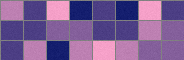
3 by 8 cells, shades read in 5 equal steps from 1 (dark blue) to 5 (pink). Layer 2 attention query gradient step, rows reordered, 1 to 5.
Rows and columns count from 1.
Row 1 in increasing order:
1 1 2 2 2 4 5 5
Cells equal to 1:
3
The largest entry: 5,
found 3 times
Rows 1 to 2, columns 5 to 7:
2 1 5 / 2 2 4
